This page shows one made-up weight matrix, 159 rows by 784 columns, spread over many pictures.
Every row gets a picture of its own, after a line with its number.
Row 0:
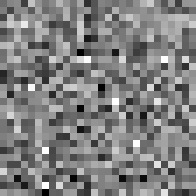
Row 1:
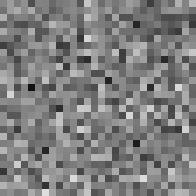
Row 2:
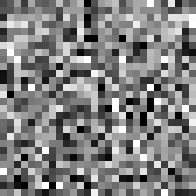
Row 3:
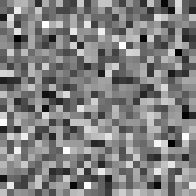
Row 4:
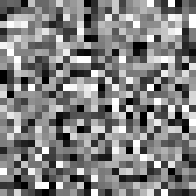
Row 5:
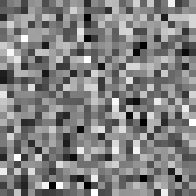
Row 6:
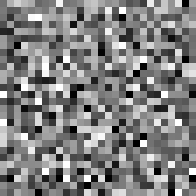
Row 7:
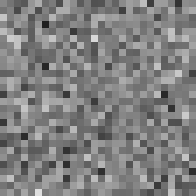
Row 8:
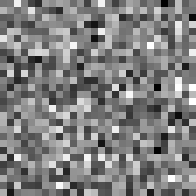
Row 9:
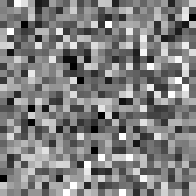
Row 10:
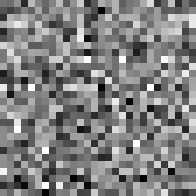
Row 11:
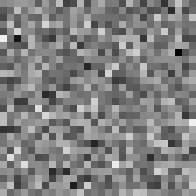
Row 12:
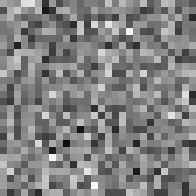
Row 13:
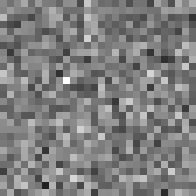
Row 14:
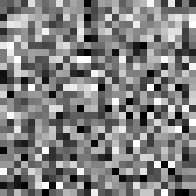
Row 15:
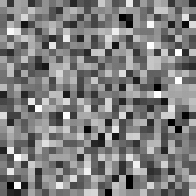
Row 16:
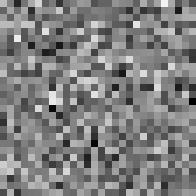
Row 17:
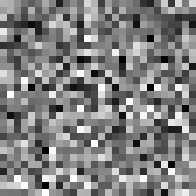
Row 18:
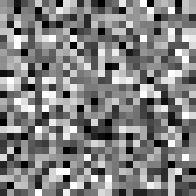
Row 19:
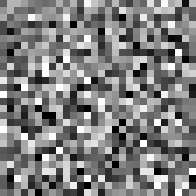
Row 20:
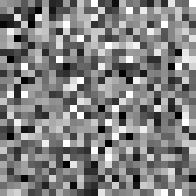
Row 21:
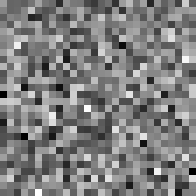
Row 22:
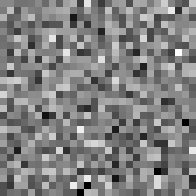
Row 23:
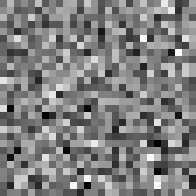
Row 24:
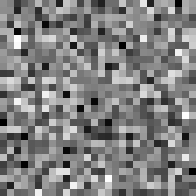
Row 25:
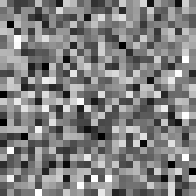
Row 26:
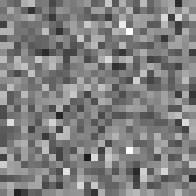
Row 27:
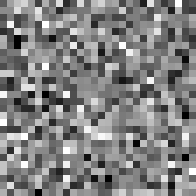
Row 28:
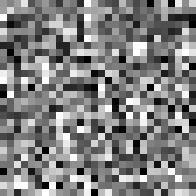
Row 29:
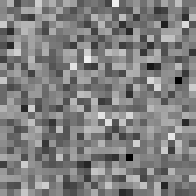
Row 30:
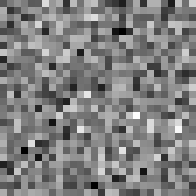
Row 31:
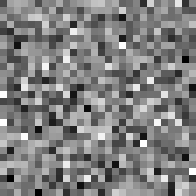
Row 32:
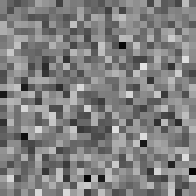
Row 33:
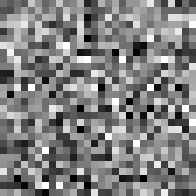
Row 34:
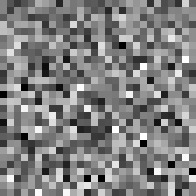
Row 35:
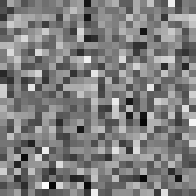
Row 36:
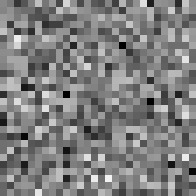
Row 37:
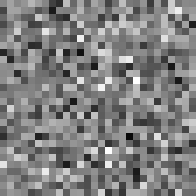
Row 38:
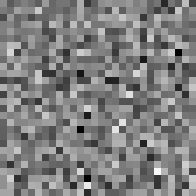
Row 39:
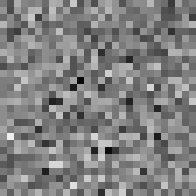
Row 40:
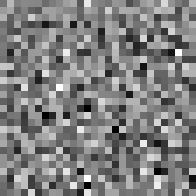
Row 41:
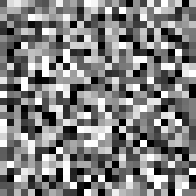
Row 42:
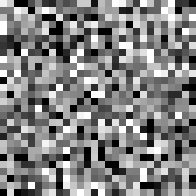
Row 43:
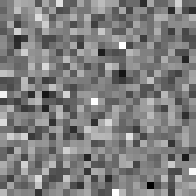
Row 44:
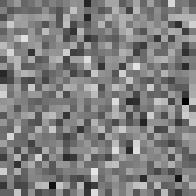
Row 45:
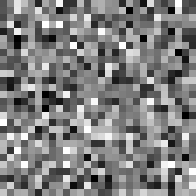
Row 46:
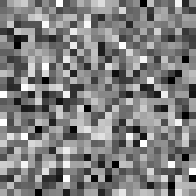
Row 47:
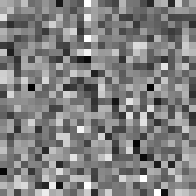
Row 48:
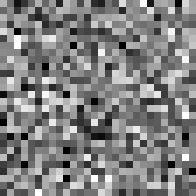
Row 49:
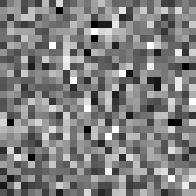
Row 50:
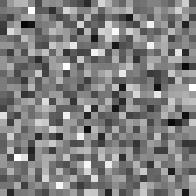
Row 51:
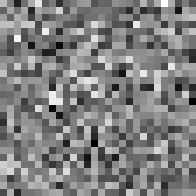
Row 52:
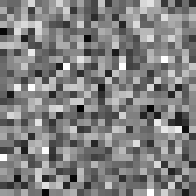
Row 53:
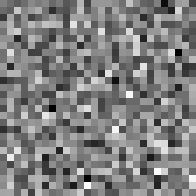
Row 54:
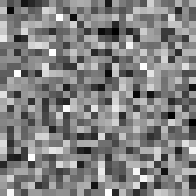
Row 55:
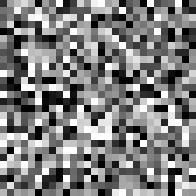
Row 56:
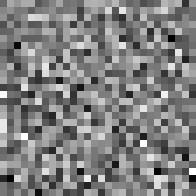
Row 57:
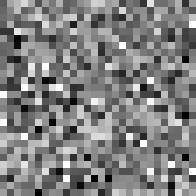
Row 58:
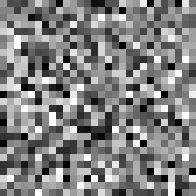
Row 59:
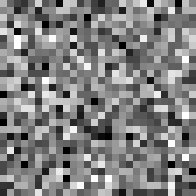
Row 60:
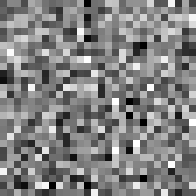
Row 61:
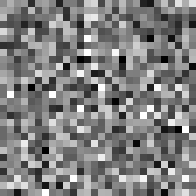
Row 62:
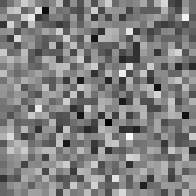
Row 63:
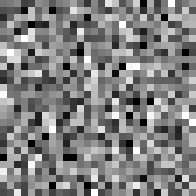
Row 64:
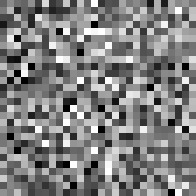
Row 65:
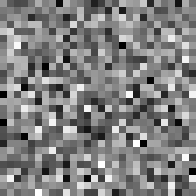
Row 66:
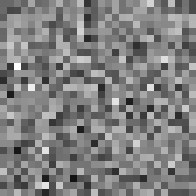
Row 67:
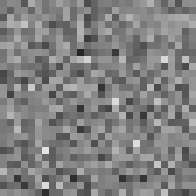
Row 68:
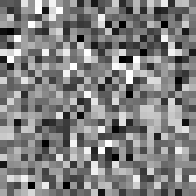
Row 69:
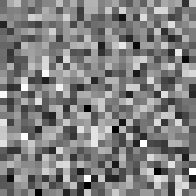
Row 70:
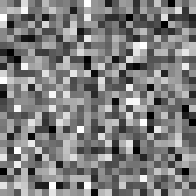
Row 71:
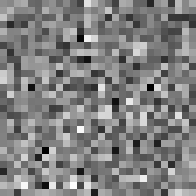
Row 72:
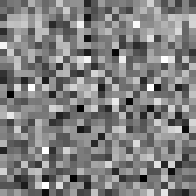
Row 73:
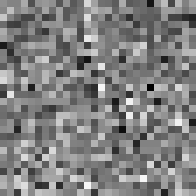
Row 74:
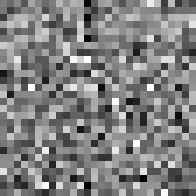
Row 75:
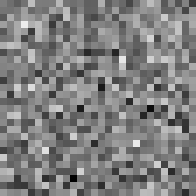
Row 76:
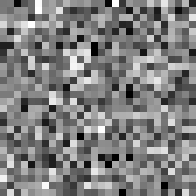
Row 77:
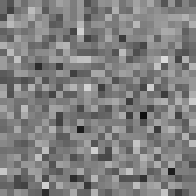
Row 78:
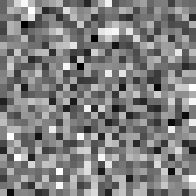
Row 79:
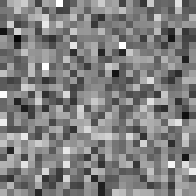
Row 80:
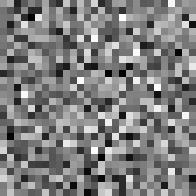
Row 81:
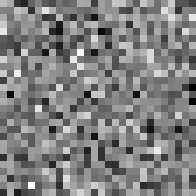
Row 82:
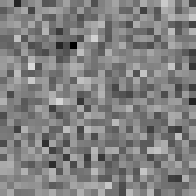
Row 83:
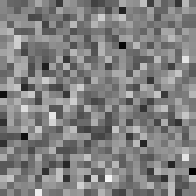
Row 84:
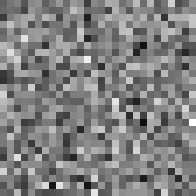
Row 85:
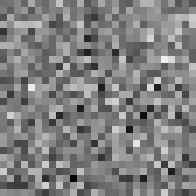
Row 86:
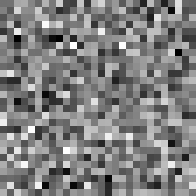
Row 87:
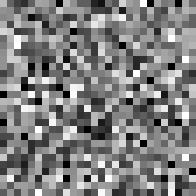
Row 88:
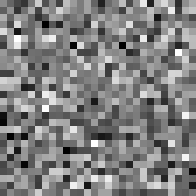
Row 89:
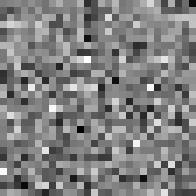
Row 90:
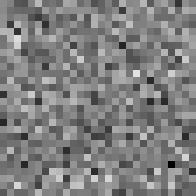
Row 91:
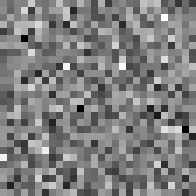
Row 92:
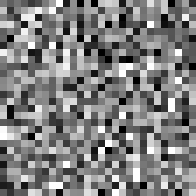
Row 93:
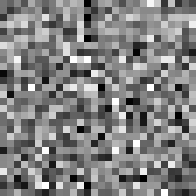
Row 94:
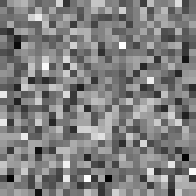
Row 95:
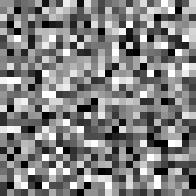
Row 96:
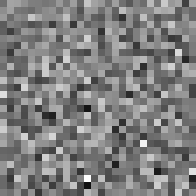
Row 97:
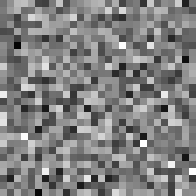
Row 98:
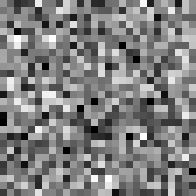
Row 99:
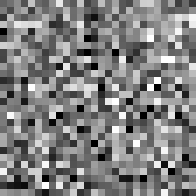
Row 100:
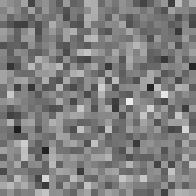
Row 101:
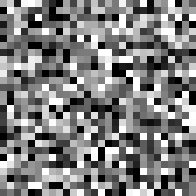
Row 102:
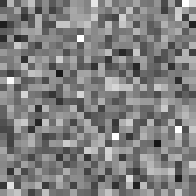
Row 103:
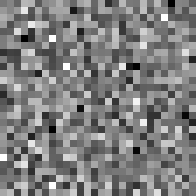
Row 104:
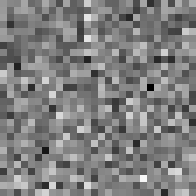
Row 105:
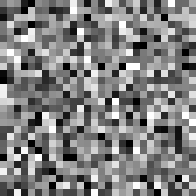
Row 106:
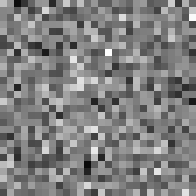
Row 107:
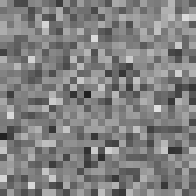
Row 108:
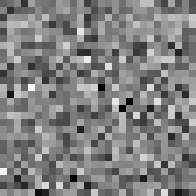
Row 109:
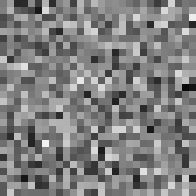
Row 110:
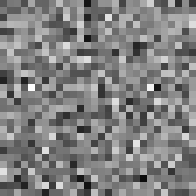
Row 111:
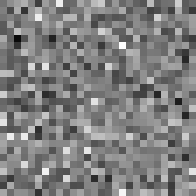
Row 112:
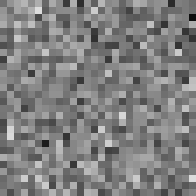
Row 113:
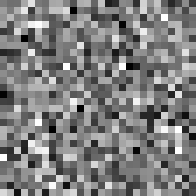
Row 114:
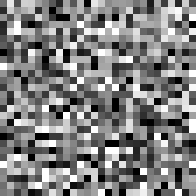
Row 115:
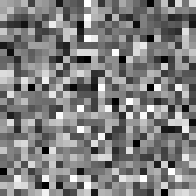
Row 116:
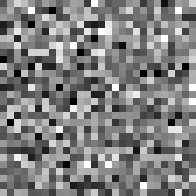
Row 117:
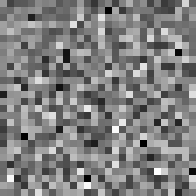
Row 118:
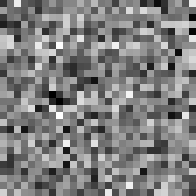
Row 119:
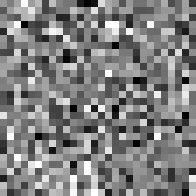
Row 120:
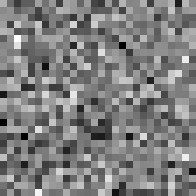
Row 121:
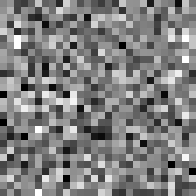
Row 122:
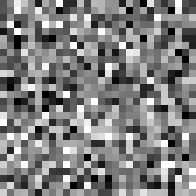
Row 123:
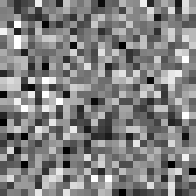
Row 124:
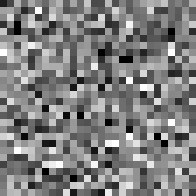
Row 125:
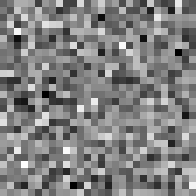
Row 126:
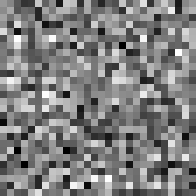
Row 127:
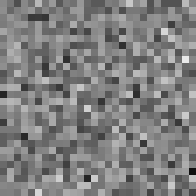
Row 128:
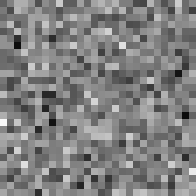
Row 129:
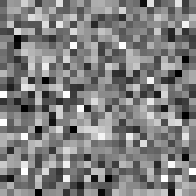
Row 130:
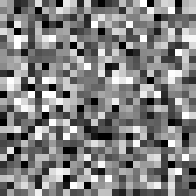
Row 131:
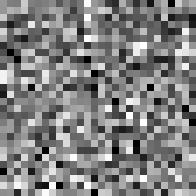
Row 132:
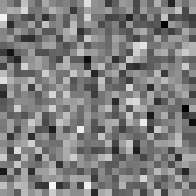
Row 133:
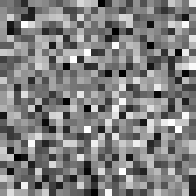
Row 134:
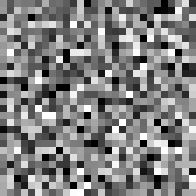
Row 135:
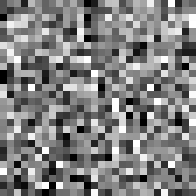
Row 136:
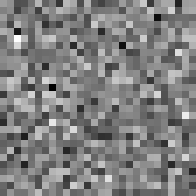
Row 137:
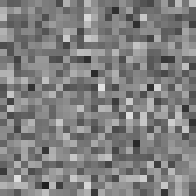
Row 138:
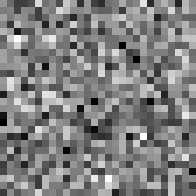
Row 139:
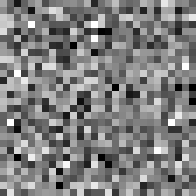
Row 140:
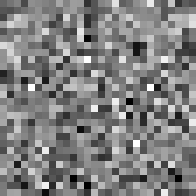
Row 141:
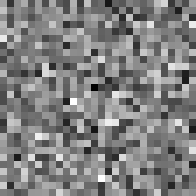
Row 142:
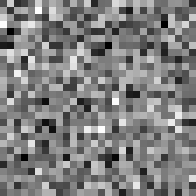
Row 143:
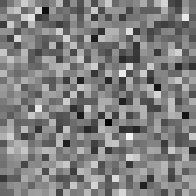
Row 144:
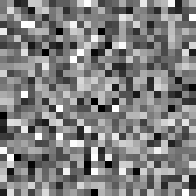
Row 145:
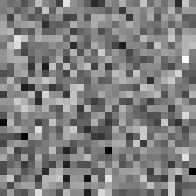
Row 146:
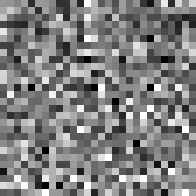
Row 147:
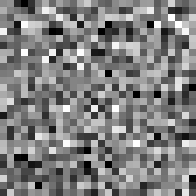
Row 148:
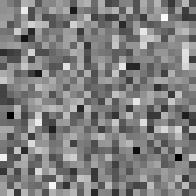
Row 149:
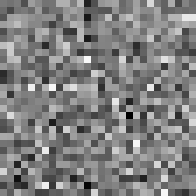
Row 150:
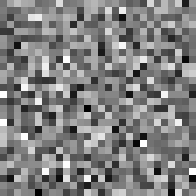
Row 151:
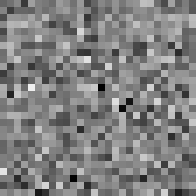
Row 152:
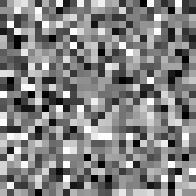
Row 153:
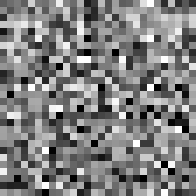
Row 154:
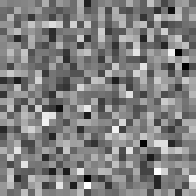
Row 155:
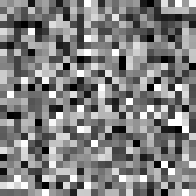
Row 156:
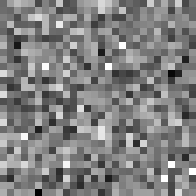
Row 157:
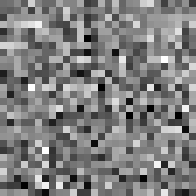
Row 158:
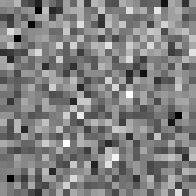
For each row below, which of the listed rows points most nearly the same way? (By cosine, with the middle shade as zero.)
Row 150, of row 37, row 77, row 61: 61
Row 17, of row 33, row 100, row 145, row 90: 100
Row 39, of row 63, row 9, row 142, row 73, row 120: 9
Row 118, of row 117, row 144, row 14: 14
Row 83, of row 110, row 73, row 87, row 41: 87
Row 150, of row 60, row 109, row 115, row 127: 115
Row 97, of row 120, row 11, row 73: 11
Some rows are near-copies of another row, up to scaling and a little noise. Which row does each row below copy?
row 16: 51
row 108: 151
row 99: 85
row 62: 143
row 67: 0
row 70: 132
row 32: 34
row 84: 5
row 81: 42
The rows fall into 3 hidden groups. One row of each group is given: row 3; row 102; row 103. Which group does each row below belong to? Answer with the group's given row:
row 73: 103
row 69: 3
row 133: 102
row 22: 3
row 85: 103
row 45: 3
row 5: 103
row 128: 3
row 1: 103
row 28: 103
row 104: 103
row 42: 102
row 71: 103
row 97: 3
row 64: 102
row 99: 103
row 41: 3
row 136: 3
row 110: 103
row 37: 102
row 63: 103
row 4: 103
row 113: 103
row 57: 3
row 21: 3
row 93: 103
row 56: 3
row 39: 102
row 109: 102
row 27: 3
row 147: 102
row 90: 3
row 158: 102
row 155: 103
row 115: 103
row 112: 102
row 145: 3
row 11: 3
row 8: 102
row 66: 103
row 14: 103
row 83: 3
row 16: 102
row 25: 3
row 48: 3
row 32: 3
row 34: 3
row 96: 3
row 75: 103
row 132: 103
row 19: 3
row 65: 3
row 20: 102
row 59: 3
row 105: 103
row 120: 3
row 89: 103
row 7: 3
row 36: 3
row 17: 103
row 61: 103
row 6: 3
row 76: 102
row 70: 103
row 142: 102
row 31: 3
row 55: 3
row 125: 3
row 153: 103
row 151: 103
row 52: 103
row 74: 103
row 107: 102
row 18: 3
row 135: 103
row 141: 102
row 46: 3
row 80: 102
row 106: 102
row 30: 102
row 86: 3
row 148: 103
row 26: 102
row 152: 3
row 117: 3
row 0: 103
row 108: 103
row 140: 103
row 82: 102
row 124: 102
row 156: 3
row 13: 103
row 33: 103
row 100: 103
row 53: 3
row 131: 103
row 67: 103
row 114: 102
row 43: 3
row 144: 102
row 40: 3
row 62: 102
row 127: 3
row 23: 3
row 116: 102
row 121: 3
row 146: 103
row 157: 103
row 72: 103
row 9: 102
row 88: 3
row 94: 3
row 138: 3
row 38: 3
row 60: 103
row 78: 102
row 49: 102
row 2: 103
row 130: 3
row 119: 102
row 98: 3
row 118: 102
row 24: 3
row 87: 3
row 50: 102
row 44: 103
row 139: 102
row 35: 103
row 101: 102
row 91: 103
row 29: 102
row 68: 102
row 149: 103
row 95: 3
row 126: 3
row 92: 102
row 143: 102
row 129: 3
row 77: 103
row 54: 102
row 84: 103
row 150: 3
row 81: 102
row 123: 3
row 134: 3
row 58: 3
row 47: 103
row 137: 103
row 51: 102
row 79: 3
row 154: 3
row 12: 102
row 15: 102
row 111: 3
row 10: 103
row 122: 3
